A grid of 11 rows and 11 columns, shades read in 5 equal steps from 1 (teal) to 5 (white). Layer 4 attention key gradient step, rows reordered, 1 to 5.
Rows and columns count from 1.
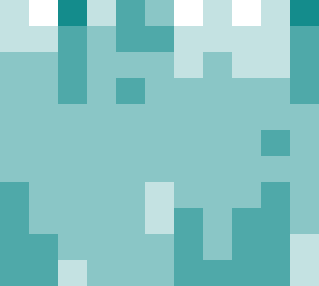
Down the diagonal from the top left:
4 4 2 3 3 3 3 3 2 2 4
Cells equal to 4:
18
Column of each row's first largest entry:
2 1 7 1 1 1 1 6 6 11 3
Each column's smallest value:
2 2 1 3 2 2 2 2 2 2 1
